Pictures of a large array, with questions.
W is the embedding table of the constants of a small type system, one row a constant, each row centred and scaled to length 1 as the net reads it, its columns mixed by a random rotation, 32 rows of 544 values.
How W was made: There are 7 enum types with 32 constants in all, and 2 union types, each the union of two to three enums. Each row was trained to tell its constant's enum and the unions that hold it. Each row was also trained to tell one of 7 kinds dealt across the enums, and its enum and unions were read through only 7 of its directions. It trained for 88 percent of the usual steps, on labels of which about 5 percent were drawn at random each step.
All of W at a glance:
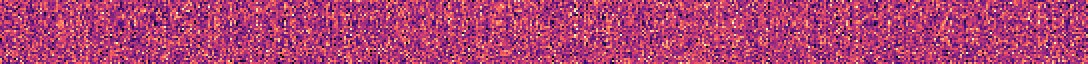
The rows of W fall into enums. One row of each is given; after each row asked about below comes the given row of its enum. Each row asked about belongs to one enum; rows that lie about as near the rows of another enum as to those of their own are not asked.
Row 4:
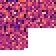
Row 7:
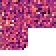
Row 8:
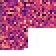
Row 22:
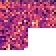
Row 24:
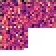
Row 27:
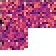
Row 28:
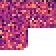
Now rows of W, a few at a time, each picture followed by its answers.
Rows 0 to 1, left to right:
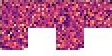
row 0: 24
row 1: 4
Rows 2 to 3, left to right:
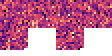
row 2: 22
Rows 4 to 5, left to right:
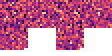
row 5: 24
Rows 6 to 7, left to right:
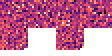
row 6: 8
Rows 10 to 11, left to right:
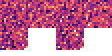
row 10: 22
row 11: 22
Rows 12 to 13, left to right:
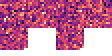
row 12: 4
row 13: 28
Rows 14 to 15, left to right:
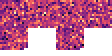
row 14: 4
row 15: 24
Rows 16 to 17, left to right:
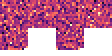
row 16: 7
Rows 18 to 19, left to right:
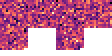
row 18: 8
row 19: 28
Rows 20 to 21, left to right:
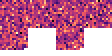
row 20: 28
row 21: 8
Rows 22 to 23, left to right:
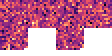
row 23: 28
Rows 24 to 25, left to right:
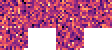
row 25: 27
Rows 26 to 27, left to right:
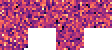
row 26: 24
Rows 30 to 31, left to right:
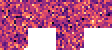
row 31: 4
